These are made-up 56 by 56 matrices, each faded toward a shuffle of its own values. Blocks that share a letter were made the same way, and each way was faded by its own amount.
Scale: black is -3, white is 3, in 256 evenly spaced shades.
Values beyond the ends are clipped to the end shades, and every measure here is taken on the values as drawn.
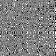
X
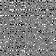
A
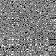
A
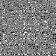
A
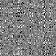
X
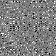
A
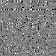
A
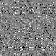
A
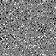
A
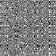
X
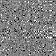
A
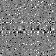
A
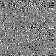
A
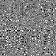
A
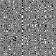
X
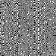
X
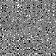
A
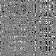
X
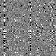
X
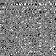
A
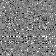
A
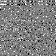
A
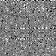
A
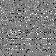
A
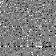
A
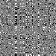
X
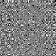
X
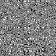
A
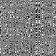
X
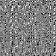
X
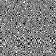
A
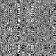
X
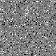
A
